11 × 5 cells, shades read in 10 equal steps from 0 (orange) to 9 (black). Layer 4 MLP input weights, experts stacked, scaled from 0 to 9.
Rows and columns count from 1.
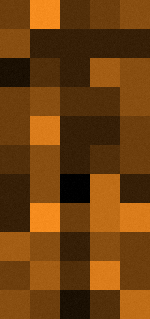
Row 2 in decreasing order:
7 7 7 7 4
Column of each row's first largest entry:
3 2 1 3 3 3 3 1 3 3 3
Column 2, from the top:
0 7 6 4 1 4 4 0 4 3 5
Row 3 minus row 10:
3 3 1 2 -1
